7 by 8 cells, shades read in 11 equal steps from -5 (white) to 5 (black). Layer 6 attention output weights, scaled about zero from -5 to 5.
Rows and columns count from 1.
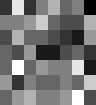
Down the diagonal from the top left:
3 0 1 4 0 0 -5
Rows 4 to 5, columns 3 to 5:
-1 4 4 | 1 -1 0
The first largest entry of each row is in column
8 6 7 4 8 2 8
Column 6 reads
1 2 3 2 0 0 -1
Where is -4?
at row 1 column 2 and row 5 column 7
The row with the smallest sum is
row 7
